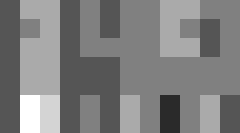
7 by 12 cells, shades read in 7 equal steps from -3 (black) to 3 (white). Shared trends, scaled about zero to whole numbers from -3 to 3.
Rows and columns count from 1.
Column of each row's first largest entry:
2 3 2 2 2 2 2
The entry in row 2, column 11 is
-1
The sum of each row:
1 -2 1 -2 -2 1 1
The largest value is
3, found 2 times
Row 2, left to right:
-1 0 1 -1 0 -1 0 0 1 0 -1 0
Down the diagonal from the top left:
-1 0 1 -1 -1 -1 1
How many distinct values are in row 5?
3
